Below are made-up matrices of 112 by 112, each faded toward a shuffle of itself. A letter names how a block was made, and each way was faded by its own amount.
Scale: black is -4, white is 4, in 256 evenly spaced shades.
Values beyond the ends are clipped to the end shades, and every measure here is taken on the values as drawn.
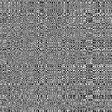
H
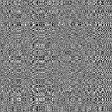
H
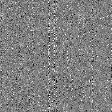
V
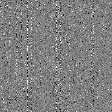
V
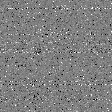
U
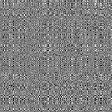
H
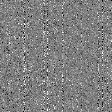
V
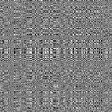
H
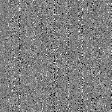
V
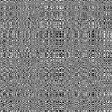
H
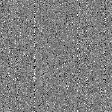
V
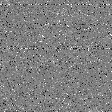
U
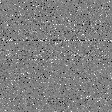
U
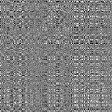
H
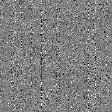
V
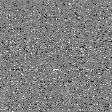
U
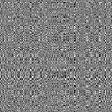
H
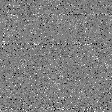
U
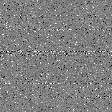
U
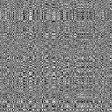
H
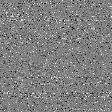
U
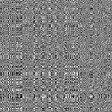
H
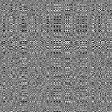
H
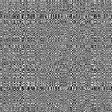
H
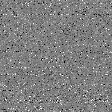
U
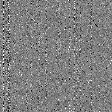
V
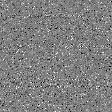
U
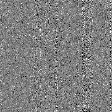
V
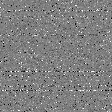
U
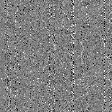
V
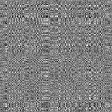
H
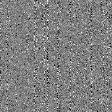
V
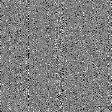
V
